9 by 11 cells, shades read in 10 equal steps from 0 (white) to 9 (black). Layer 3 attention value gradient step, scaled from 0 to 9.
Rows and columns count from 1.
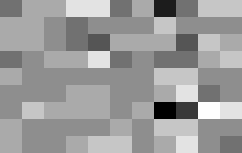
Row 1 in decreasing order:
8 5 5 5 3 3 3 2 2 1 1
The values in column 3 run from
3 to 4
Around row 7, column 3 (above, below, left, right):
4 4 2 3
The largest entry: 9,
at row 7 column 8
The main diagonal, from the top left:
5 3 4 3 4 4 3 2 1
